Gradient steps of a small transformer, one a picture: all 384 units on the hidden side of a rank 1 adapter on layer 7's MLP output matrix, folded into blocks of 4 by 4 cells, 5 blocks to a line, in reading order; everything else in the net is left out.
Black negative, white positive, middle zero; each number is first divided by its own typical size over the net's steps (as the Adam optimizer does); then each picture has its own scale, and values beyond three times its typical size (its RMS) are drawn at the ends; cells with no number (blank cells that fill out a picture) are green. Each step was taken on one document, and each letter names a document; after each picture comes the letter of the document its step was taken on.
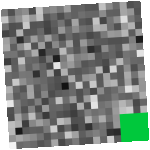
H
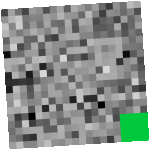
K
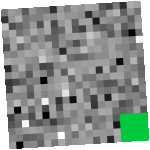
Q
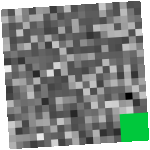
H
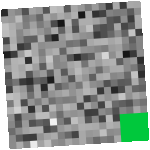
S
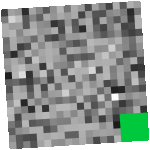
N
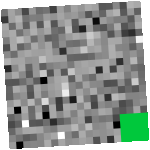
Q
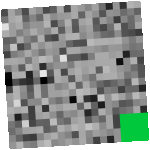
K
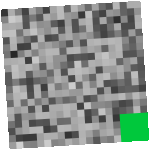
S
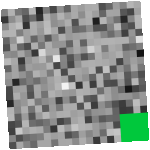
H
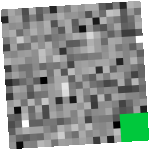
Q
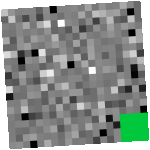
N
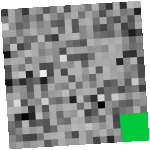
S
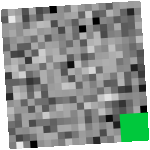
N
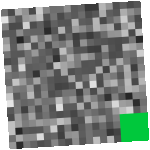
H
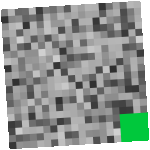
H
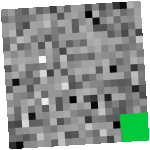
Q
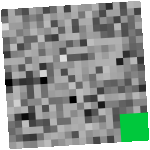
K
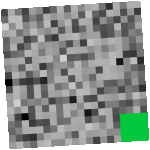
K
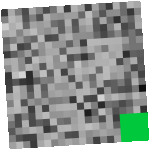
S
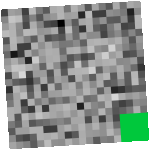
N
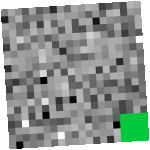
Q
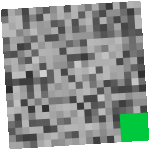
S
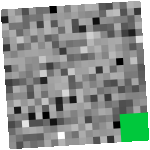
Q
